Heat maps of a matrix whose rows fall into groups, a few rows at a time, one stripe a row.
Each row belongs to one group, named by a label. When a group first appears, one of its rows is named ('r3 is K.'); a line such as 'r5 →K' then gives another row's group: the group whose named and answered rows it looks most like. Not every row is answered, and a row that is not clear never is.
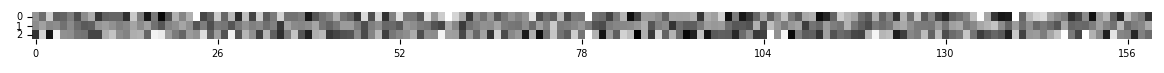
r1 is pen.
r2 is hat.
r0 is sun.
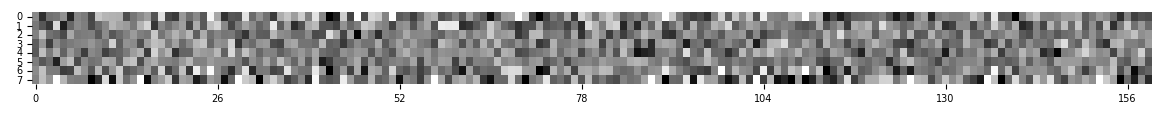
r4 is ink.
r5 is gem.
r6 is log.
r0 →log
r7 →hat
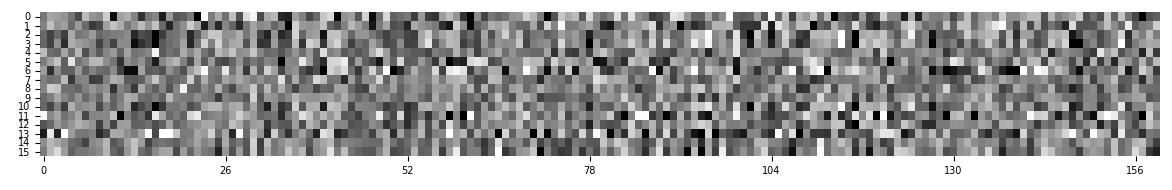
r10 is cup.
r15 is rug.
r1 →pen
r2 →cup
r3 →cup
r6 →sun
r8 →sun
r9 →rug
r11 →gem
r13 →hat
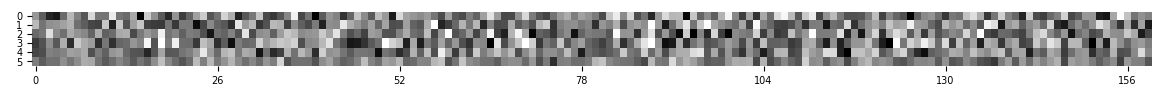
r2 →rug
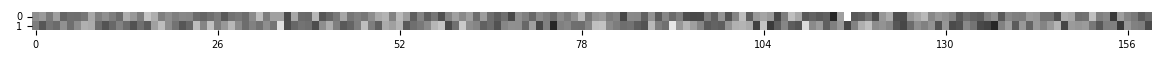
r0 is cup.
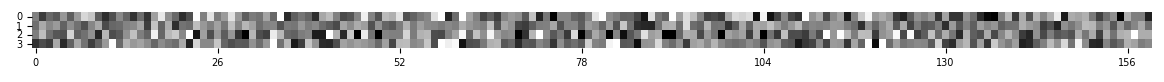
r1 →ink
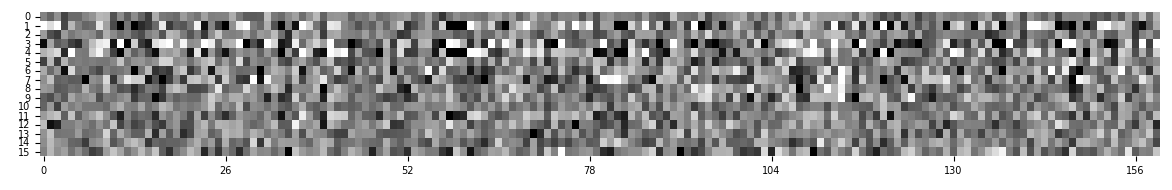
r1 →gem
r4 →gem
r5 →hat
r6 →cup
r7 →rug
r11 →gem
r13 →ink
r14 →rug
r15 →pen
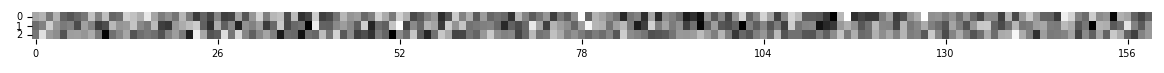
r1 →sun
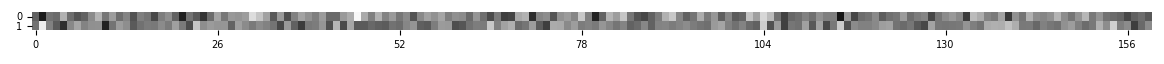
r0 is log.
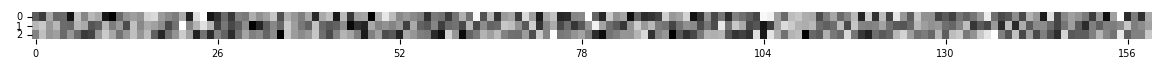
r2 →pen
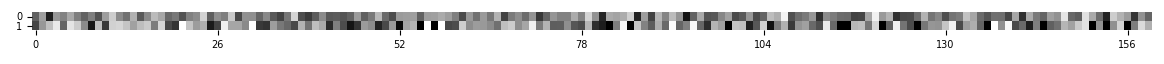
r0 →hat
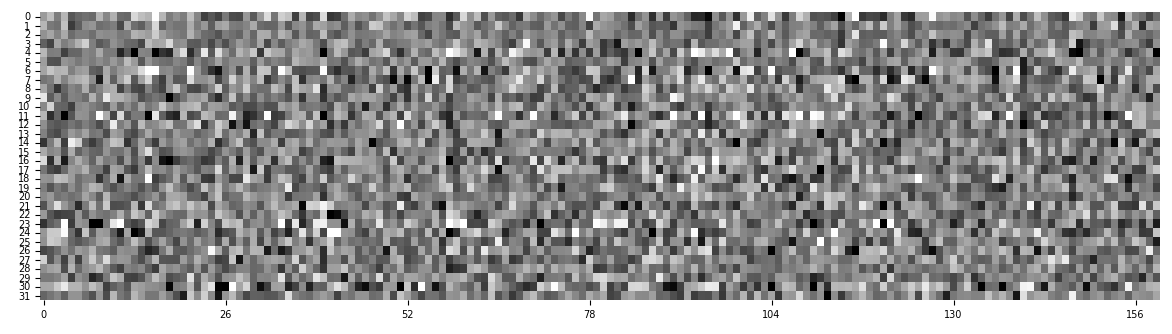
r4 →sun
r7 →cup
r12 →log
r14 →gem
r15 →cup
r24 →gem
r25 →rug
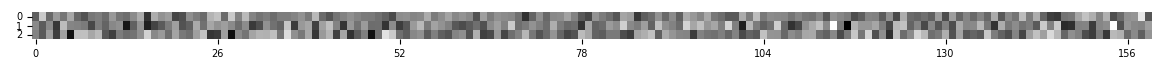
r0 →ink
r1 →cup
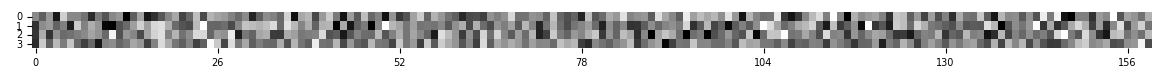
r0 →cup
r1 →ink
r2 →hat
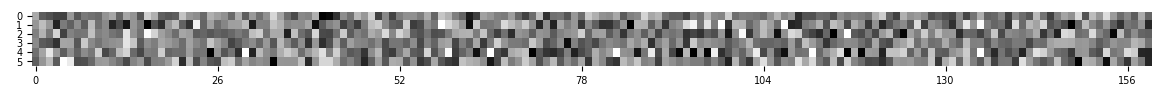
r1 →sun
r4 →rug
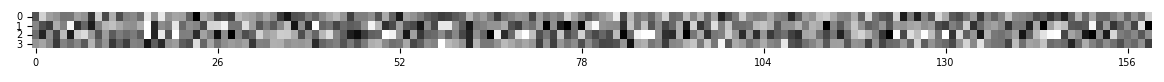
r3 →sun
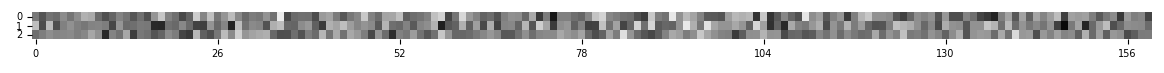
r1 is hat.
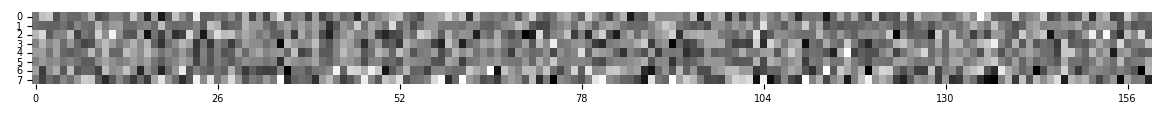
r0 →sun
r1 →log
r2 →ink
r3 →pen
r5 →pen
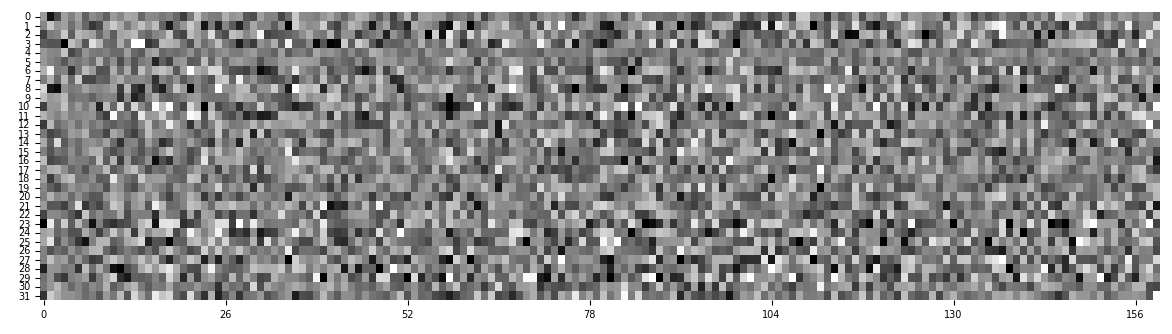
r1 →pen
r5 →sun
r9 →gem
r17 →rug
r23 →ink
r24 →log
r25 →rug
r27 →pen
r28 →ink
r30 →rug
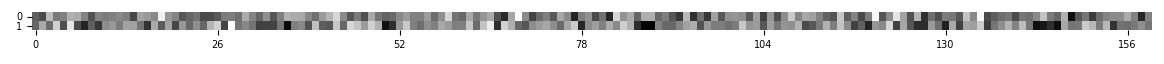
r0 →rug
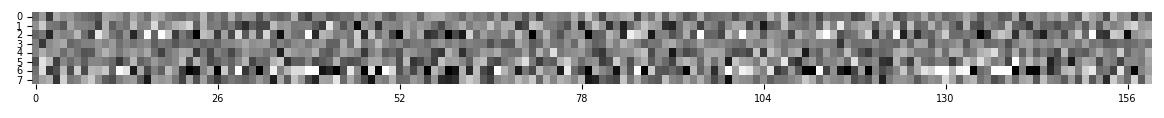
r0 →hat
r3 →log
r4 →pen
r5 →sun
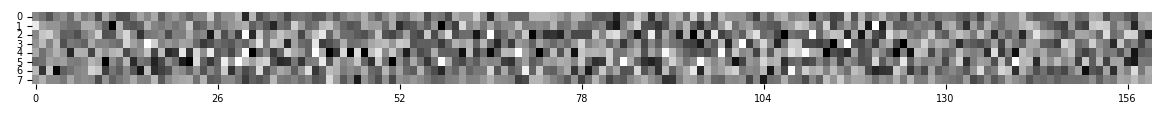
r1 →gem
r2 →rug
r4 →log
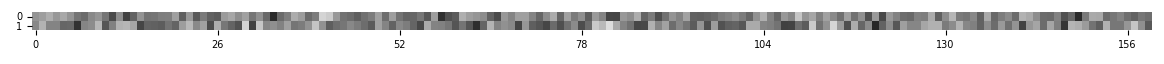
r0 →gem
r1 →rug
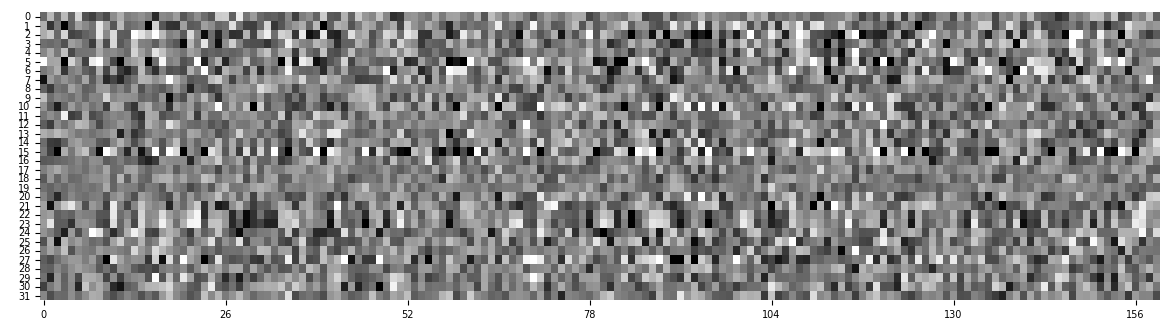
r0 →ink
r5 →gem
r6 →sun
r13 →gem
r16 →cup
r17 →rug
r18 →hat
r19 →log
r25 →hat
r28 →cup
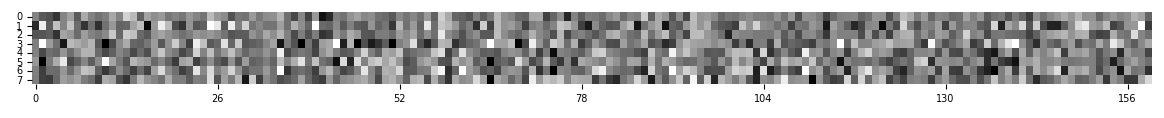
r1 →ink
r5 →log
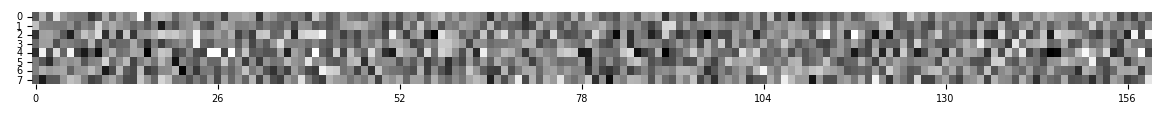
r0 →hat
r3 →sun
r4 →ink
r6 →gem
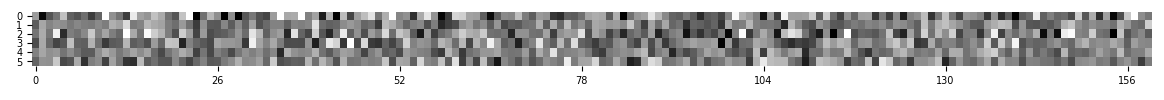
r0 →log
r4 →pen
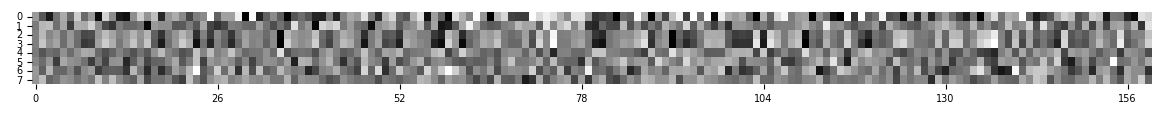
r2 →pen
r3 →pen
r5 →cup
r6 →sun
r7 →ink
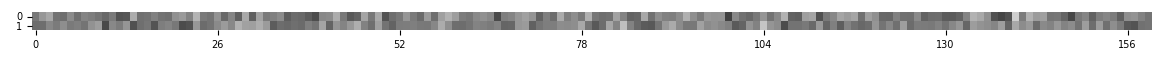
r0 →sun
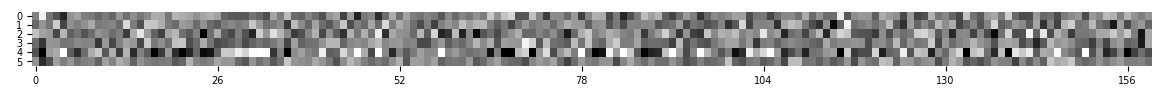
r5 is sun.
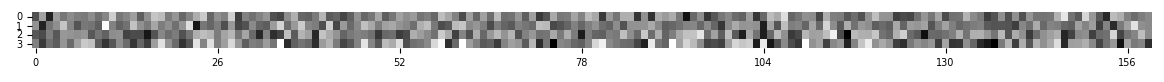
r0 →hat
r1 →log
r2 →cup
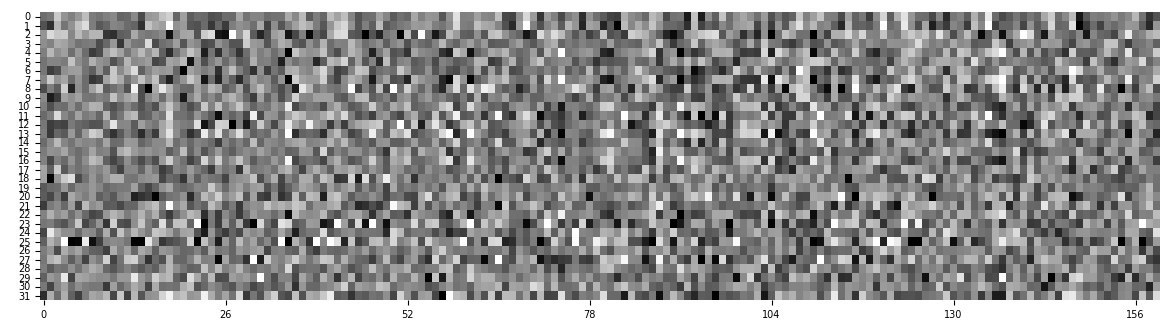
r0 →rug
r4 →pen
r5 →gem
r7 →pen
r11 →rug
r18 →log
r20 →cup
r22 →pen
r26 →hat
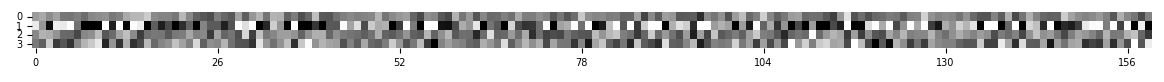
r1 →hat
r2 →rug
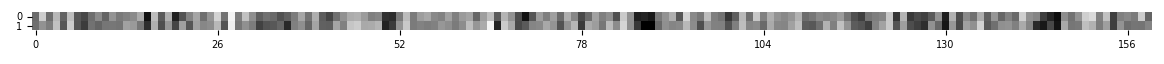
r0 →ink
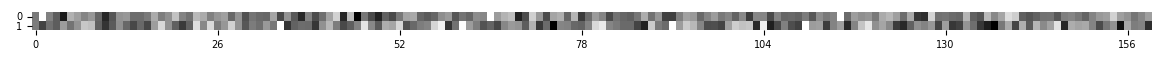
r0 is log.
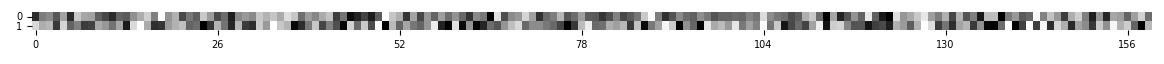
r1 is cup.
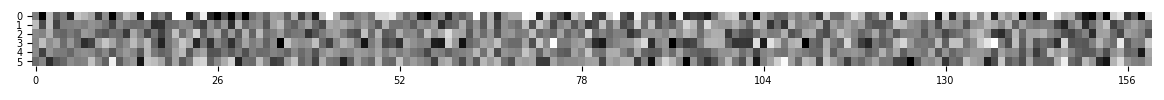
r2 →sun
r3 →pen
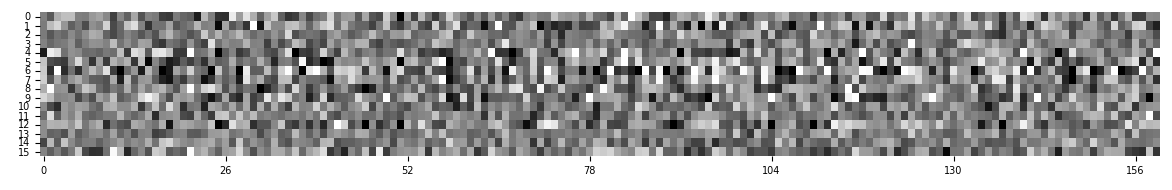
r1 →rug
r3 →cup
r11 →ink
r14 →hat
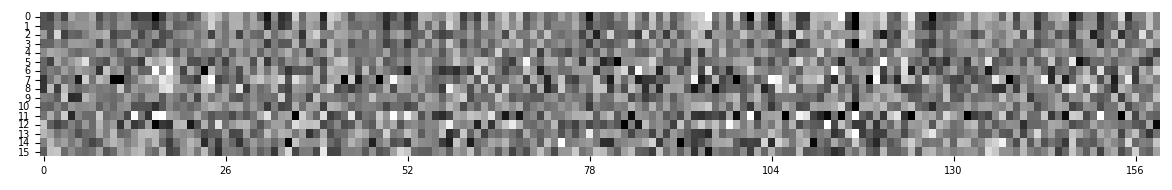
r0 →cup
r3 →cup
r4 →rug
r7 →ink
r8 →hat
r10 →cup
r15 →sun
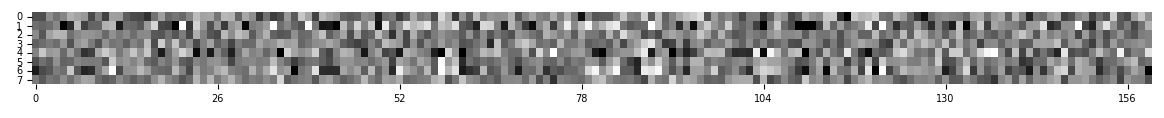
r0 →cup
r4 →pen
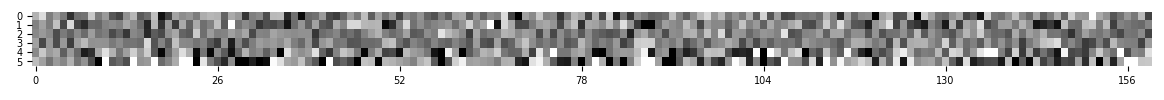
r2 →sun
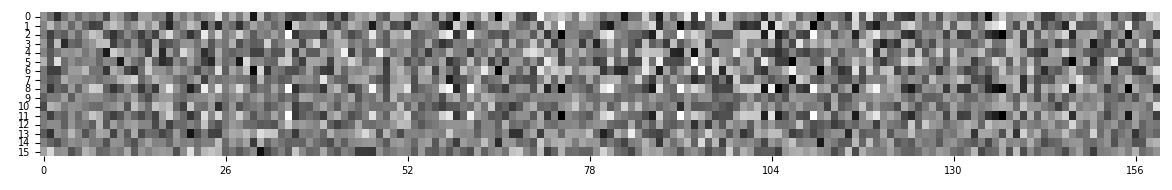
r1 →pen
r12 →sun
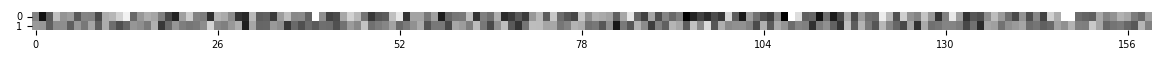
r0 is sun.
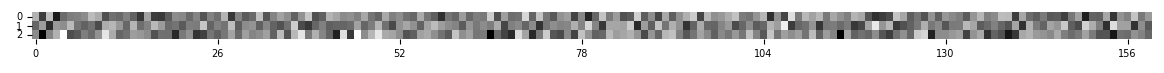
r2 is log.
